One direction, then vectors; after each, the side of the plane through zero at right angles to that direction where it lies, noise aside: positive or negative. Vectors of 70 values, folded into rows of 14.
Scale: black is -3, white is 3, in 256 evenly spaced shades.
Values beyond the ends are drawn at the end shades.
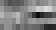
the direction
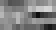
positive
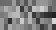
positive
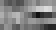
positive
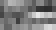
negative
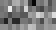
negative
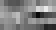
positive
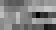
positive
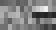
positive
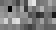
positive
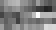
negative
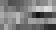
positive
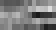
positive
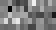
positive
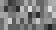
positive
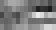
negative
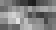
positive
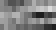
positive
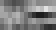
positive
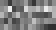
positive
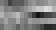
positive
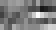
negative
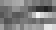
negative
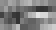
negative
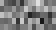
positive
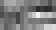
negative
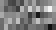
positive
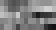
positive
